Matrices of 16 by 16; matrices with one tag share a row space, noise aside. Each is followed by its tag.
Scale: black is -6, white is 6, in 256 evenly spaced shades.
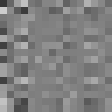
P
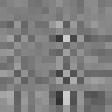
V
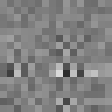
V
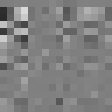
P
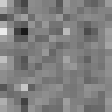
P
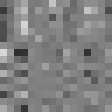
P
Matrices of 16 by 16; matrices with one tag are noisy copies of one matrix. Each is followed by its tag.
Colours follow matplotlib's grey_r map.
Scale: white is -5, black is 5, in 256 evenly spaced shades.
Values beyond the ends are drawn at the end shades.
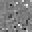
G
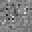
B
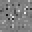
B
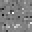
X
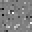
X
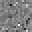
G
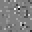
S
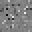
B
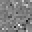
G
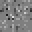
B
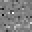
X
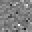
G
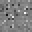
B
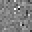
S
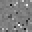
G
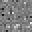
X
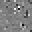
S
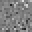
G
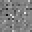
B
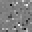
G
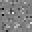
X
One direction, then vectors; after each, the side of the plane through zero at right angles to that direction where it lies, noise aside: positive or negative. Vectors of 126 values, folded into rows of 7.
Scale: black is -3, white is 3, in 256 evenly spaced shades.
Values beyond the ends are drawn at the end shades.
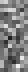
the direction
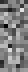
negative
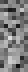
negative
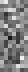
positive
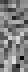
negative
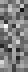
positive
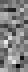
negative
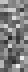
positive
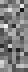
positive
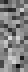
negative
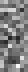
positive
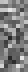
positive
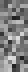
negative
